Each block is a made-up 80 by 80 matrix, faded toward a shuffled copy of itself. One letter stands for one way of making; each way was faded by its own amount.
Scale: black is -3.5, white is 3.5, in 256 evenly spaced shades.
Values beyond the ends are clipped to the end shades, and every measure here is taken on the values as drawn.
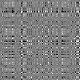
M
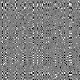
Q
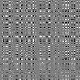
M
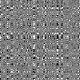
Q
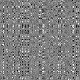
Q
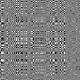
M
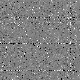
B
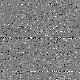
B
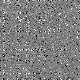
B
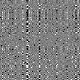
Q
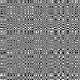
M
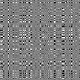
M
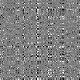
Q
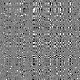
Q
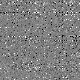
B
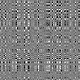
M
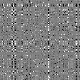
Q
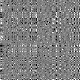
Q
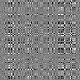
M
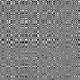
M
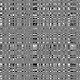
M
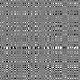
M
